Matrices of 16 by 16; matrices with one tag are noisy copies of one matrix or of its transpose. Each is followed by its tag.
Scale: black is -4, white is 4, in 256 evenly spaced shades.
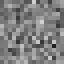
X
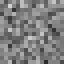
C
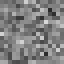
X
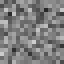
C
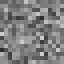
X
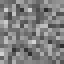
C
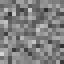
C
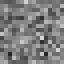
X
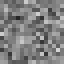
X
